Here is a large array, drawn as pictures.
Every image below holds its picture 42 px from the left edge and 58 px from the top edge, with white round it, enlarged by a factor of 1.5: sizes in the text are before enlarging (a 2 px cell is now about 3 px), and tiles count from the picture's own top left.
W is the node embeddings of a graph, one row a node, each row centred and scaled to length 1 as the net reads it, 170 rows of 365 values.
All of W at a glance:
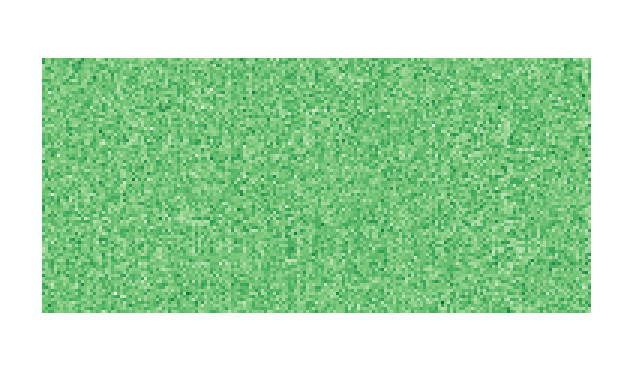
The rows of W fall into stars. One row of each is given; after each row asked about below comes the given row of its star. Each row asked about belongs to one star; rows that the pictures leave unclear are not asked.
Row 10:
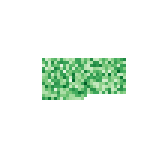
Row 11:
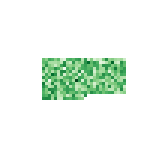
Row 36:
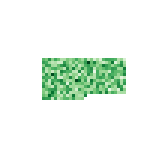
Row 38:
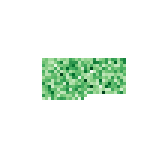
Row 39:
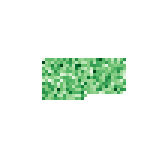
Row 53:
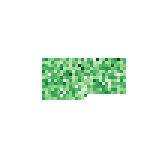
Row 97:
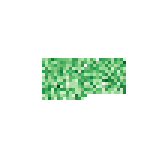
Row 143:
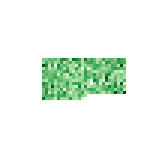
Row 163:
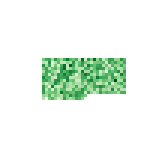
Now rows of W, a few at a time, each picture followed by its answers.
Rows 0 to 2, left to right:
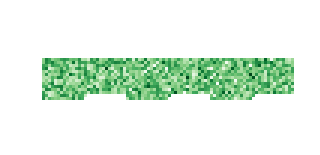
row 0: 143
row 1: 11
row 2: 36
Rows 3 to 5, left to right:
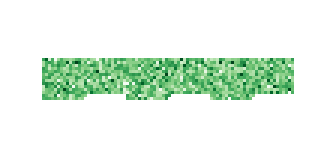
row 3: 10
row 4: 36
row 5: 38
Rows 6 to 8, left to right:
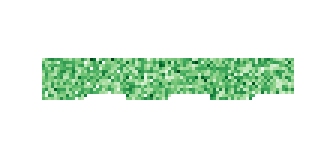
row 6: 97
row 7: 39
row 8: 39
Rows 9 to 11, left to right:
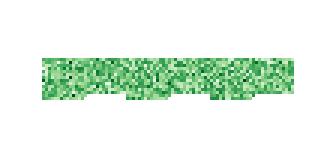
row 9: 36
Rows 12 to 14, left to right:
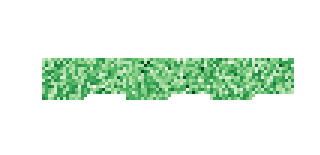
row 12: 39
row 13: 11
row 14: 163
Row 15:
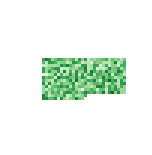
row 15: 11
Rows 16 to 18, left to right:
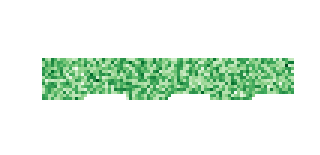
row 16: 10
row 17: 39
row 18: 38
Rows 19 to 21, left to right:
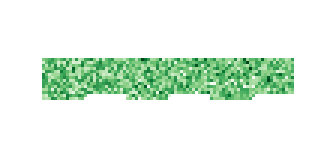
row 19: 163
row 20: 163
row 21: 53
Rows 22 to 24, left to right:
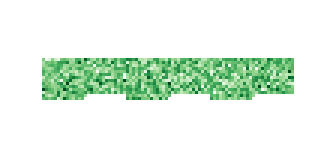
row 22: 10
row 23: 11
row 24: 143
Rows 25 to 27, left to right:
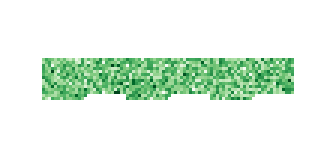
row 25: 163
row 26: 36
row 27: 38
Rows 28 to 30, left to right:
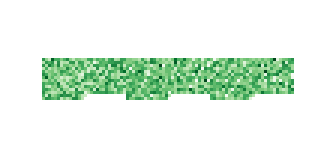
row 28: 143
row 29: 39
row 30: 10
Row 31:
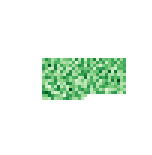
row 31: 163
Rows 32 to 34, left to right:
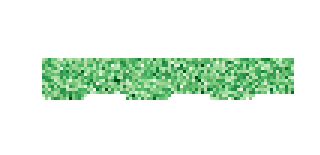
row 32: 163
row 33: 163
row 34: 38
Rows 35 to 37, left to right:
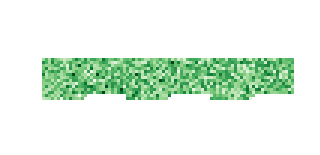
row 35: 38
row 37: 143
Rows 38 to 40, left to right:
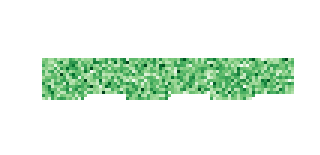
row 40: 53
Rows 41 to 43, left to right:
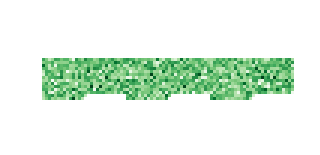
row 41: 143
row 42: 36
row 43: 143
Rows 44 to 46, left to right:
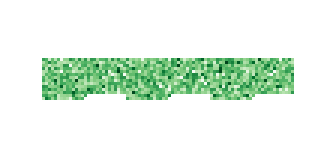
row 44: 11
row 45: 53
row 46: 97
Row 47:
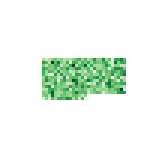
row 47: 38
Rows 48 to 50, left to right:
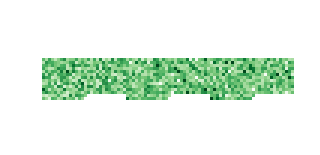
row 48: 163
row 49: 38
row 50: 11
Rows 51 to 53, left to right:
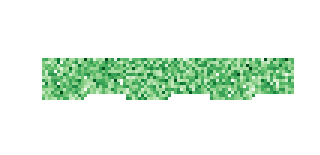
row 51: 53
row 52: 36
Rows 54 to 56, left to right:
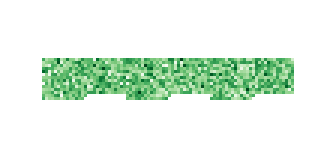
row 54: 53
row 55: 36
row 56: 36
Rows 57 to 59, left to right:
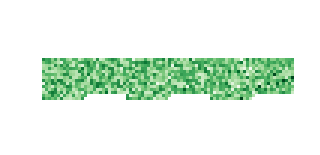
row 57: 36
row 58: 10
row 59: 143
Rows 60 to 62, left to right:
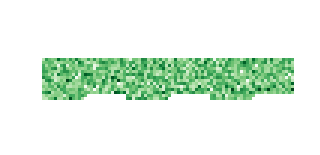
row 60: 163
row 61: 39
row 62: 10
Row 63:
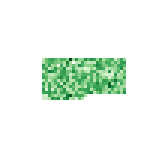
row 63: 163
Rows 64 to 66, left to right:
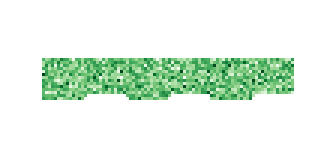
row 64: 143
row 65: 143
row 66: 39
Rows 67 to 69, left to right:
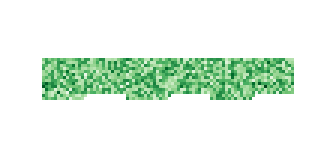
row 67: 10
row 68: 53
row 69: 36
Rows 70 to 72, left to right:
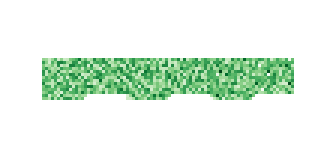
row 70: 38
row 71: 163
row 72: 163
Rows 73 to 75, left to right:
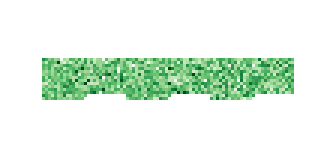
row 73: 11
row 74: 11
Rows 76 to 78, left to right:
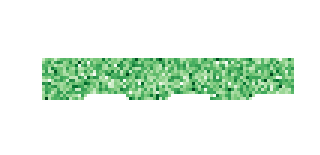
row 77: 143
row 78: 97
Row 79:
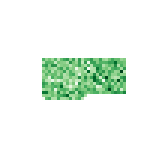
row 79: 143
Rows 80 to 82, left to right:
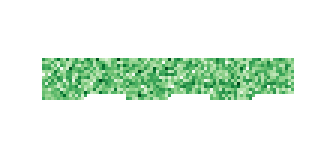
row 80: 53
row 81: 53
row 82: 36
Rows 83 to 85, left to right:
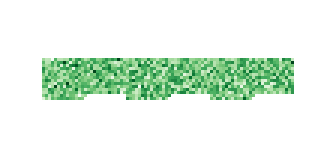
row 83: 38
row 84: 97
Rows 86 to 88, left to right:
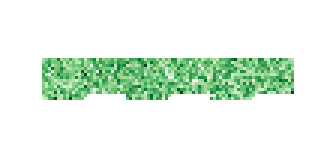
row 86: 163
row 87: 39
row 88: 97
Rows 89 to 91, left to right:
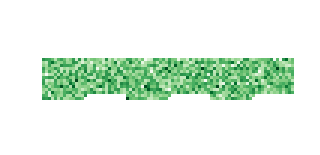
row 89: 11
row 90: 11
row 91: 38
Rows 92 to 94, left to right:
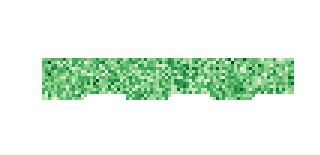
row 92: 97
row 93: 36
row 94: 11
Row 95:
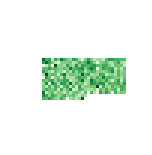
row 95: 36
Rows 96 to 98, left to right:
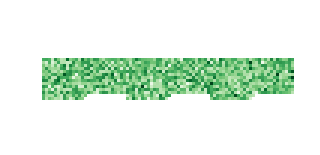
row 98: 143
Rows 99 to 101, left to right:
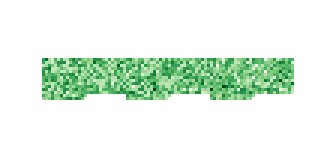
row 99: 38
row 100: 53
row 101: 10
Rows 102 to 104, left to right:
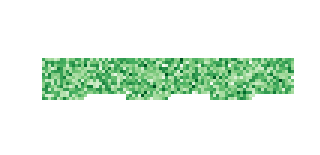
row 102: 10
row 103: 36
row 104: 143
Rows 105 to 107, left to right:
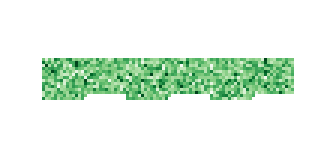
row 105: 39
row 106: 36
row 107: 36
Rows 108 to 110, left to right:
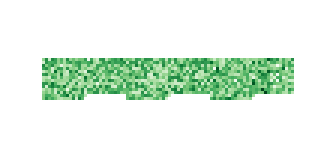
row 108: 143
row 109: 143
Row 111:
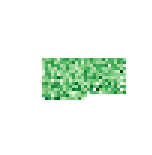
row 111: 143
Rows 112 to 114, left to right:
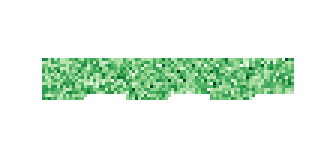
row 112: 11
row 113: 38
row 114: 53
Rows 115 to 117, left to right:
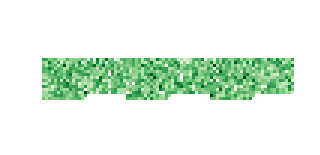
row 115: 53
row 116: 36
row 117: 39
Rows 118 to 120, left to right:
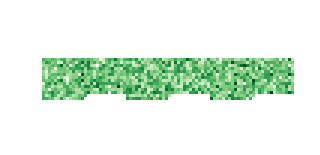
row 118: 36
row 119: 39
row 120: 38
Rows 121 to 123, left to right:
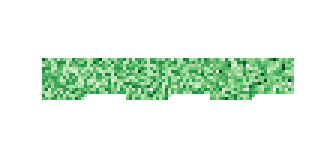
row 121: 10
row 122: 39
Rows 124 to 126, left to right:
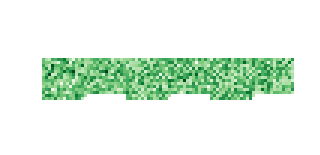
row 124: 97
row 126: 39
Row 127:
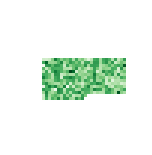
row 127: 39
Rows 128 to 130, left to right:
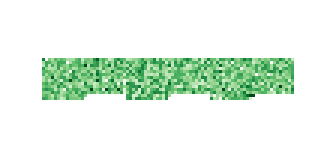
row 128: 10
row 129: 39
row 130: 97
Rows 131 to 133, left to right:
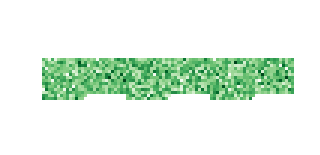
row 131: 10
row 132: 163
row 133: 39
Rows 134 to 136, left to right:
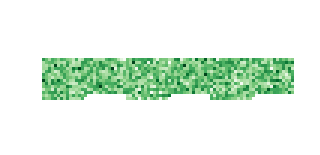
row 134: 36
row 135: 97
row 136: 143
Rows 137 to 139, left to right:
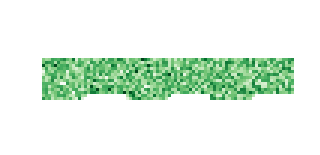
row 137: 143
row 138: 163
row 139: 10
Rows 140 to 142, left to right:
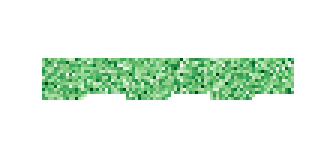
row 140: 10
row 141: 36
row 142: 38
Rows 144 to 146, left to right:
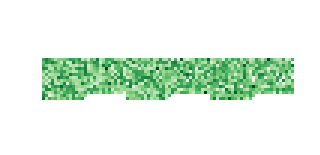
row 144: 11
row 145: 53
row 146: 39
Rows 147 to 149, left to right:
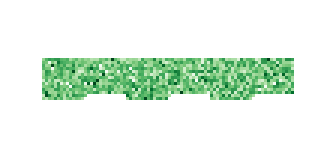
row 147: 97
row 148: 39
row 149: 38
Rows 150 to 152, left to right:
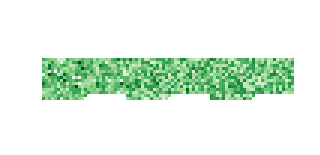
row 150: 53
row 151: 11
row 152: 11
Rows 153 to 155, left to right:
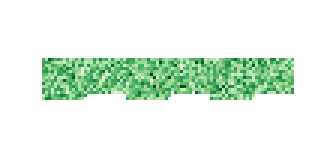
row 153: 97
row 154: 36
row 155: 39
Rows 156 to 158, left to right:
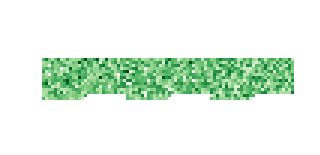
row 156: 53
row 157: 53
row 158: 97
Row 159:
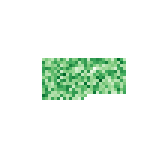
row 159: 38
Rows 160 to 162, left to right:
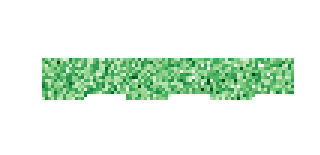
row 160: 11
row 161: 10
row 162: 163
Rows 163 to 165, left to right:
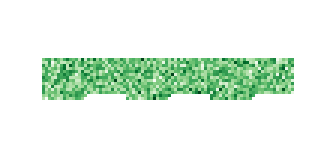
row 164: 163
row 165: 39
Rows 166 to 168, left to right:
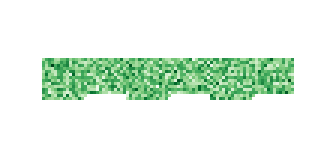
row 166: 97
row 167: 39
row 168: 39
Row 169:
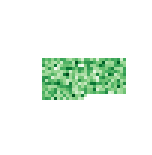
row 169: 36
